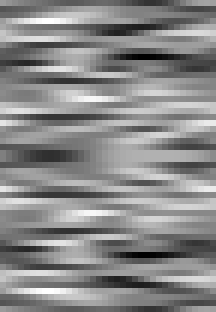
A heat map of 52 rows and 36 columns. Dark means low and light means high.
Mirror symmetry: top to bottom. Histogram: bell-shaped. Slope: none. Grain: streaks across.
